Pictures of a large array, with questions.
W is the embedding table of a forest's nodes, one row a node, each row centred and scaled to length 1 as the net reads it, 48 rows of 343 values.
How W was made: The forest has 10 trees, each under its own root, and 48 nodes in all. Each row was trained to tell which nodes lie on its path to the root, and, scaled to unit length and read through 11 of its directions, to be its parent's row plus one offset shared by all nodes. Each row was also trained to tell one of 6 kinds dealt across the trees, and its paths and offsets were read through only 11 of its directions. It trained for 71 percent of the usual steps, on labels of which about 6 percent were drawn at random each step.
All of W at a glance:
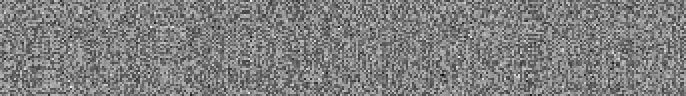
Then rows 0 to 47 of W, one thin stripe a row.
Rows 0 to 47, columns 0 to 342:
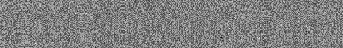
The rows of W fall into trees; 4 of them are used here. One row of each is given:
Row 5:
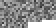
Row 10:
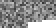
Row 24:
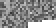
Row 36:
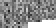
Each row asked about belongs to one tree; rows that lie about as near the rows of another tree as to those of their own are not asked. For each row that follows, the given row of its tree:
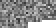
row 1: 10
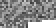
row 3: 36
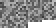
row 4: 24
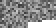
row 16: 10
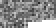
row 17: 36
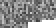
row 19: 36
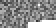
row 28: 5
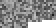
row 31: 10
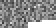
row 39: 5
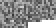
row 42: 36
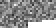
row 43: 36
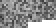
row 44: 10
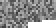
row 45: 24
